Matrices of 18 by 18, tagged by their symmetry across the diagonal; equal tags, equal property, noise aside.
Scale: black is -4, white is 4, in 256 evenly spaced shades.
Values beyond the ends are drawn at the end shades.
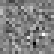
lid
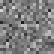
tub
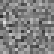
tub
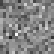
tub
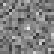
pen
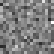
tub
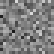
lid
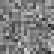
lid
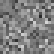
pen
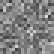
pen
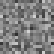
lid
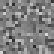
lid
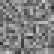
lid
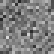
pen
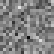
tub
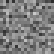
tub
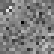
pen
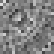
pen
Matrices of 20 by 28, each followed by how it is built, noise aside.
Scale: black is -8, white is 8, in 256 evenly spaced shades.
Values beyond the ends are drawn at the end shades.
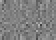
low rank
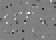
sparse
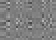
low rank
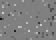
sparse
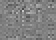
low rank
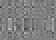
low rank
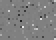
sparse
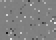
sparse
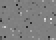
sparse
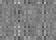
low rank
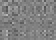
low rank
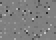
sparse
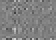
low rank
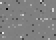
sparse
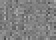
low rank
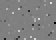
sparse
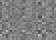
low rank
